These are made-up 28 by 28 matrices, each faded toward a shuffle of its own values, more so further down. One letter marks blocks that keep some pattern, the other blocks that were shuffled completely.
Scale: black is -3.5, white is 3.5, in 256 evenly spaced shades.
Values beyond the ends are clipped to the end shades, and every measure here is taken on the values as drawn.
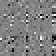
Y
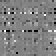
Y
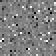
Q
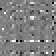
Y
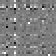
Y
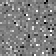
Q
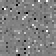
Q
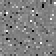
Q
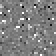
Q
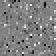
Q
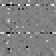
Y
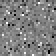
Q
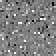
Q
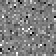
Q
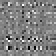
Y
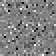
Q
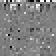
Y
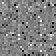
Q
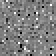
Q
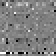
Y
